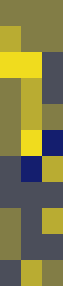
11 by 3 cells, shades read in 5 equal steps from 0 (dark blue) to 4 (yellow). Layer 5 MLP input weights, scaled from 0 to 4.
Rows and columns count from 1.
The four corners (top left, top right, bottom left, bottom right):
2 2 1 2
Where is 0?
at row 6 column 3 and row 7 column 2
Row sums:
6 7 9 6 7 6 4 3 6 4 6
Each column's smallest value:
1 0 0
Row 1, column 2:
2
